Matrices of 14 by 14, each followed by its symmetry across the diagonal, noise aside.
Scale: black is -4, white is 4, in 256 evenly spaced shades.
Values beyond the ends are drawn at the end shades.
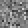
antisymmetric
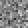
neither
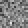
neither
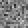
symmetric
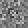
symmetric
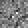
symmetric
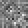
symmetric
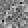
symmetric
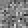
antisymmetric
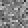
neither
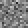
neither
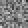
antisymmetric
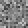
symmetric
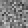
antisymmetric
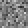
neither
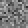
neither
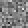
antisymmetric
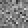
neither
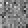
neither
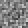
symmetric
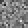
symmetric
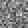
neither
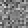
antisymmetric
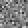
antisymmetric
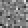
antisymmetric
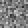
antisymmetric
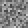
symmetric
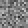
antisymmetric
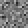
symmetric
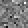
neither
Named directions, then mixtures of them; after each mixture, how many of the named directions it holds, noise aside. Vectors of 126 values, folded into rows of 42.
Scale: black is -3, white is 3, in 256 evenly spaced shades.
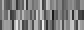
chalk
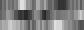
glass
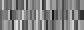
one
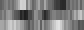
one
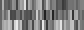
two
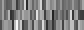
one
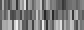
two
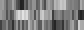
two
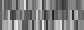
two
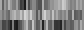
two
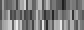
two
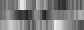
one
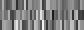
one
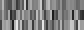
one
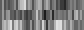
two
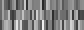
one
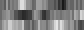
one
